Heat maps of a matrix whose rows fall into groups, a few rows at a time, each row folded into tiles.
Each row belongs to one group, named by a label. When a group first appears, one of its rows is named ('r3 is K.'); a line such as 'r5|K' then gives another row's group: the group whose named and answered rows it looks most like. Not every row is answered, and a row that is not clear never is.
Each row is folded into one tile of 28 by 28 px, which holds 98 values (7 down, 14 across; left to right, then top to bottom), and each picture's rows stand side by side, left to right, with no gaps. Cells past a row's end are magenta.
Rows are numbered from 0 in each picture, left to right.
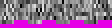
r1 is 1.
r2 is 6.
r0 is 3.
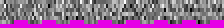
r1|3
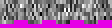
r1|3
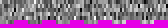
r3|6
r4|1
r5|1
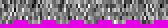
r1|6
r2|6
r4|1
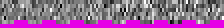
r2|3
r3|3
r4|1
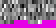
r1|1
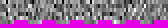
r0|6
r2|6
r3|6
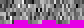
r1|1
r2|3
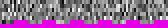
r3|6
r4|1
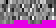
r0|6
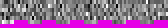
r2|3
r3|6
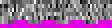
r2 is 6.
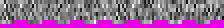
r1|3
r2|3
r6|1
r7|1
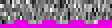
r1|1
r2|6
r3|1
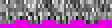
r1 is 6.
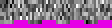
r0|6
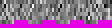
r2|3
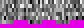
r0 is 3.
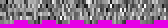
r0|6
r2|3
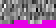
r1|1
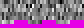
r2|1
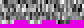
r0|1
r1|1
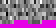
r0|6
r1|6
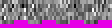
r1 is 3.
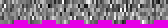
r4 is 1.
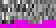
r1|3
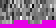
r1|3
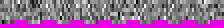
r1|6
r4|6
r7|6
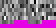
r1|6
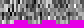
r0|1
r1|6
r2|6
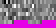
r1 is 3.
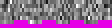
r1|1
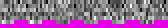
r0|1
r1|1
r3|6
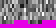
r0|3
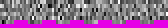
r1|3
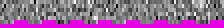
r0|3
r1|6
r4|3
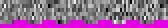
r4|1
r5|3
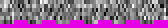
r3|1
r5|3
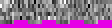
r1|6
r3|3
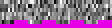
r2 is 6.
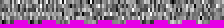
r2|6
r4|6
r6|1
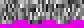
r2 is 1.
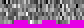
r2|3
